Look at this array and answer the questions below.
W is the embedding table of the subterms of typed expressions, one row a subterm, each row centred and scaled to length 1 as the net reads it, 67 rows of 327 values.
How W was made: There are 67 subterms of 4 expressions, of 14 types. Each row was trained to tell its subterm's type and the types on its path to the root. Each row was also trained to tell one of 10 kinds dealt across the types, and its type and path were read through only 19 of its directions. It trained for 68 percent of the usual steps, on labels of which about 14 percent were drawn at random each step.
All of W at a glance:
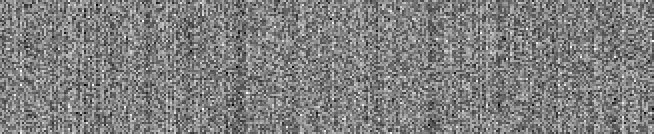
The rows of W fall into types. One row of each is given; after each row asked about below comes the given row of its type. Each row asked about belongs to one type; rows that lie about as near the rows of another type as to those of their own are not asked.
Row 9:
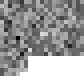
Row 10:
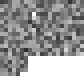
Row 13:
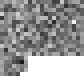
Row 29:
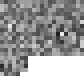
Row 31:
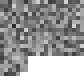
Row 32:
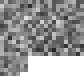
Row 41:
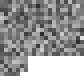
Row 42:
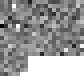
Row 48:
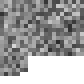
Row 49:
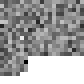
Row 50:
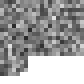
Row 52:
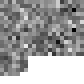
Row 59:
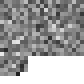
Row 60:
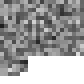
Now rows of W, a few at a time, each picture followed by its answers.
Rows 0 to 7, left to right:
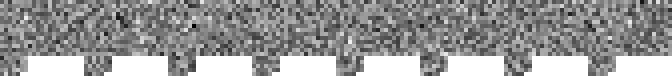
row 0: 29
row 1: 48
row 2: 41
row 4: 48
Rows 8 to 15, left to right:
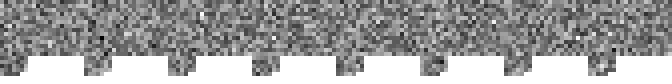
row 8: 49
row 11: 32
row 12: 32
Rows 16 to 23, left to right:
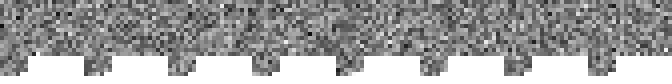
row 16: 59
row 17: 32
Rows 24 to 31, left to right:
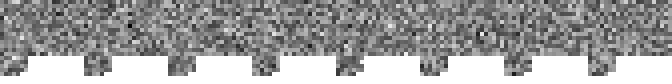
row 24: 31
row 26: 32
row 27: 10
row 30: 60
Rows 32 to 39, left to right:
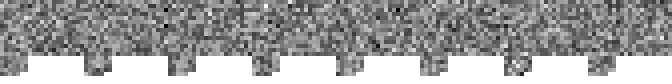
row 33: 41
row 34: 50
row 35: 60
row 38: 9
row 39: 13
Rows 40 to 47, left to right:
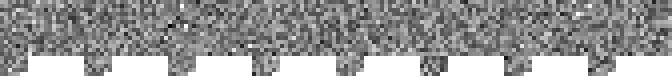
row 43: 29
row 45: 48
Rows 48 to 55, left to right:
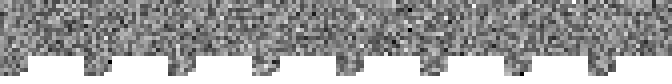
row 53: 29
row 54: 60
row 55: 41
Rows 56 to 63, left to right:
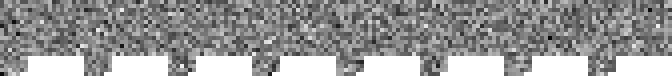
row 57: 10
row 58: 60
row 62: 50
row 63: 59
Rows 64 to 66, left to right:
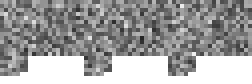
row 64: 50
